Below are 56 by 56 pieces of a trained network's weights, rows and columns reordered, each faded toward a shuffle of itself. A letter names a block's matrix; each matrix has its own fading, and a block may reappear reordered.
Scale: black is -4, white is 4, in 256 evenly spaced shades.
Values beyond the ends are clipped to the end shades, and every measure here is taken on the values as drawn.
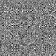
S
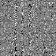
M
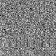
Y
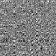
S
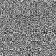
Y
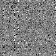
M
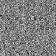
Y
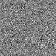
S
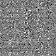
M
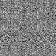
Y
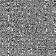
M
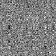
S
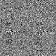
S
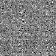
M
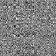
S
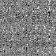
M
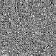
S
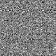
Y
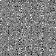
M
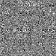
S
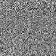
Y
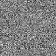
Y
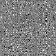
M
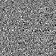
S
